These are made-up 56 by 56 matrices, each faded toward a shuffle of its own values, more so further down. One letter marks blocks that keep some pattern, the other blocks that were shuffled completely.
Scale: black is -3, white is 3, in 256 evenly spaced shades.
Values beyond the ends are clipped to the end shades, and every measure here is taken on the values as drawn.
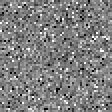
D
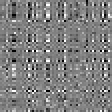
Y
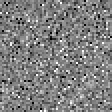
D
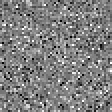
D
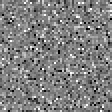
D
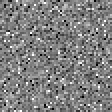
D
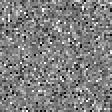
D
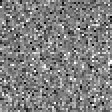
D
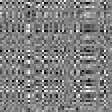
Y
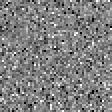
D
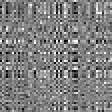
Y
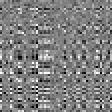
Y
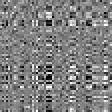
Y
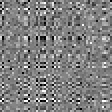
Y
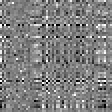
Y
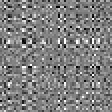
Y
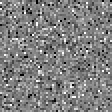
D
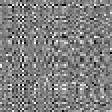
Y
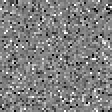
D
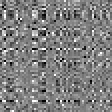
Y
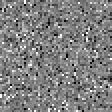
D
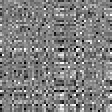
Y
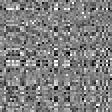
Y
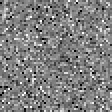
D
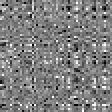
Y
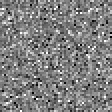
D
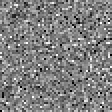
D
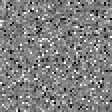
D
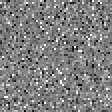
D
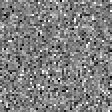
D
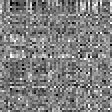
Y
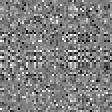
Y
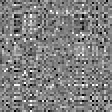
Y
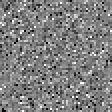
D
